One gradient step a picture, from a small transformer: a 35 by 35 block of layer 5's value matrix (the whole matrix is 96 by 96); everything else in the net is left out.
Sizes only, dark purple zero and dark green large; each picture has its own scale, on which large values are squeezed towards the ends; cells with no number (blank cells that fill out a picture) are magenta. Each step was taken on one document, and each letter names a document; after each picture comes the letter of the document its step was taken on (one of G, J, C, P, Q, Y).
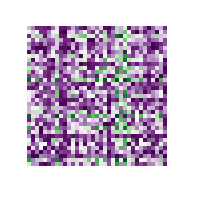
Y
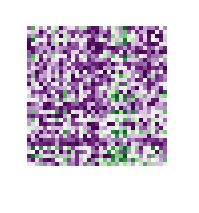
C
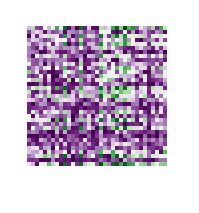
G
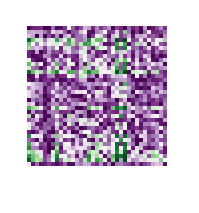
Y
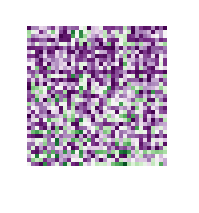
C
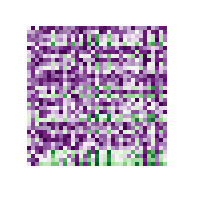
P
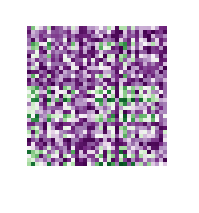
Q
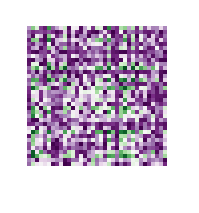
Q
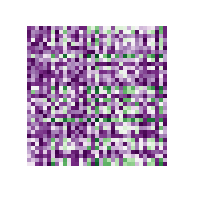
P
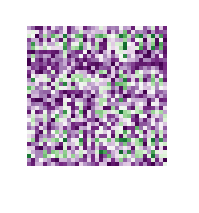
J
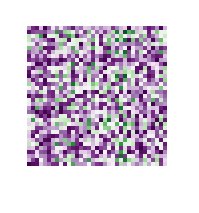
C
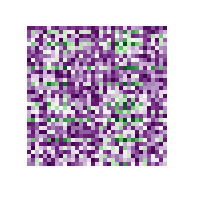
C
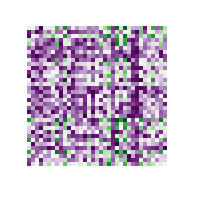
G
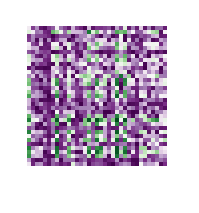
Y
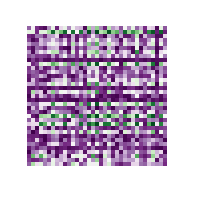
P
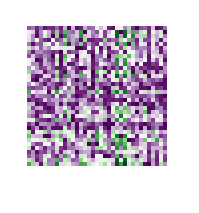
Y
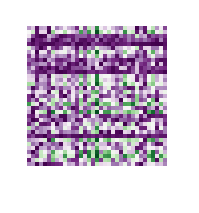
P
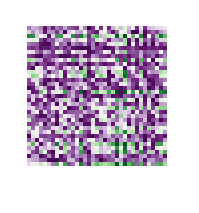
J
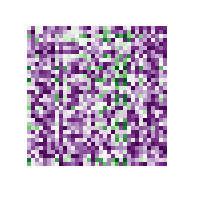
Y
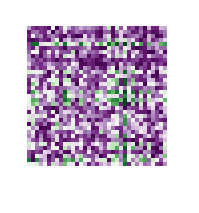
C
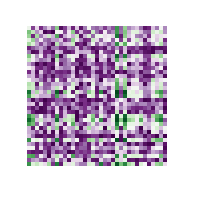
J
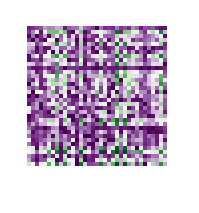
G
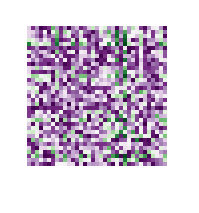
J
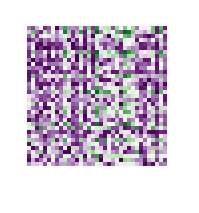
P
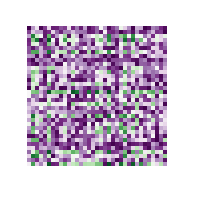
Q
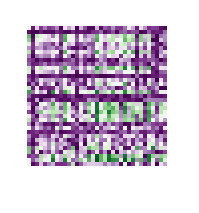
P
